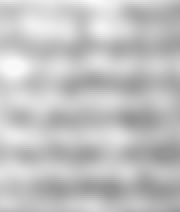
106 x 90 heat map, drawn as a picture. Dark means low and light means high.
The values follow a bell shape. Stripes running across repeat 6 times from top to bottom. The halves do not mirror each other. There is an overall slope up to the top left.
